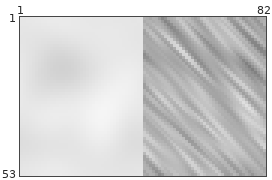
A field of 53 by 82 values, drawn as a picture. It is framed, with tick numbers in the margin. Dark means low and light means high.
The table splits into one row of 2 panels. Panel 1,1: very high, smooth, faint in contrast. Panel 1,2: high, slanting down to the right.
